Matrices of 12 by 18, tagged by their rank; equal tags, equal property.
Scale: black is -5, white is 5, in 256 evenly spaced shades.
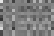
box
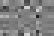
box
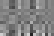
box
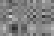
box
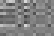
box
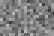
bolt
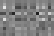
box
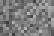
bolt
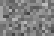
bolt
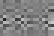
box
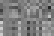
box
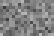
bolt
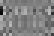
box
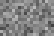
bolt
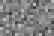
bolt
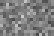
bolt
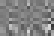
box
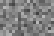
bolt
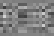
box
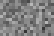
bolt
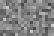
bolt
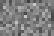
bolt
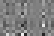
box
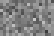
bolt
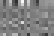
box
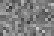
bolt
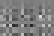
box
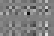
box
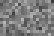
bolt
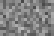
bolt
